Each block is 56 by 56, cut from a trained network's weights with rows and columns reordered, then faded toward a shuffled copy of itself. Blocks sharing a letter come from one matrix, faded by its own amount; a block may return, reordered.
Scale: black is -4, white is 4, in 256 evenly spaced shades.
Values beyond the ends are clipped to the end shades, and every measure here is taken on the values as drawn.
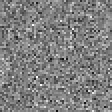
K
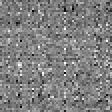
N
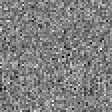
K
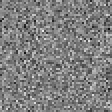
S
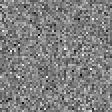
K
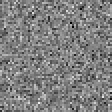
K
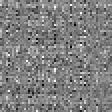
N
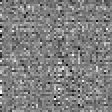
N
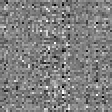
N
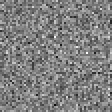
S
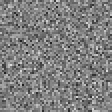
S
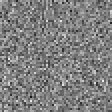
S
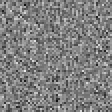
S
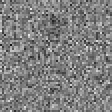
S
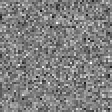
K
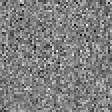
K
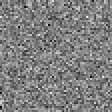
K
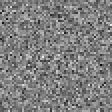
S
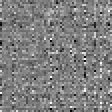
N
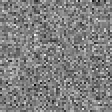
S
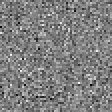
K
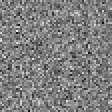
S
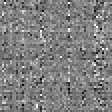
N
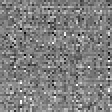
N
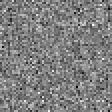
K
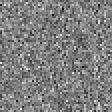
K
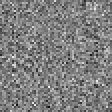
S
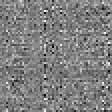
N
